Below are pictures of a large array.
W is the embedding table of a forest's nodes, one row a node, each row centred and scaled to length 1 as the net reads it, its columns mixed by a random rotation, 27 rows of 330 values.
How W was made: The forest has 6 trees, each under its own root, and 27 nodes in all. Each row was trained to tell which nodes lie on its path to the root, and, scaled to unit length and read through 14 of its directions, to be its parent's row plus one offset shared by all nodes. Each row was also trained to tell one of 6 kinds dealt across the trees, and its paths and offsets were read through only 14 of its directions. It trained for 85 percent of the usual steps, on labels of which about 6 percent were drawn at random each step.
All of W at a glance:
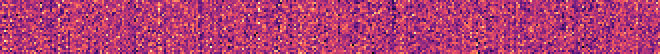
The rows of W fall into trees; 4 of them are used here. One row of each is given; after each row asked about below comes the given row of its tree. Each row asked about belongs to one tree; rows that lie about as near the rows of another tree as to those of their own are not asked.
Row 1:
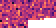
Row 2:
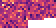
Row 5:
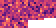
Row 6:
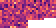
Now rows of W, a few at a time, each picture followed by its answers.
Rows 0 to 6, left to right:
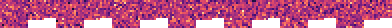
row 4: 1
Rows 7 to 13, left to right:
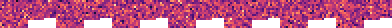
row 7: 1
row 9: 1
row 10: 2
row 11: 1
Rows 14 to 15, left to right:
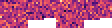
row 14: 1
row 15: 2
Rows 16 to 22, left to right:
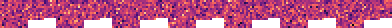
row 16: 6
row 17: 1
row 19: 2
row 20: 2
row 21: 5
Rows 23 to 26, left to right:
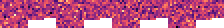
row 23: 2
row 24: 2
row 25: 5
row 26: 5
